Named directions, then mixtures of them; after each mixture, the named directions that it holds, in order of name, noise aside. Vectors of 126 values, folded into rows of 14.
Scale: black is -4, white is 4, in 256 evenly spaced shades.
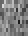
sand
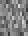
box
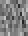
box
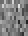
box, sand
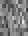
box, sand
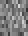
box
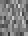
box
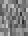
box, sand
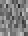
box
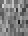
sand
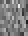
box, sand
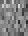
box, sand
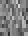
box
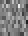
box, sand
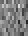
box, sand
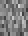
box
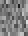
box, sand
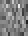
box, sand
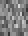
box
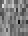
sand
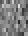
box, sand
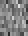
box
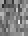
sand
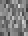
box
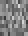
box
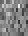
box, sand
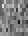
sand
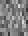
box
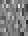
box, sand
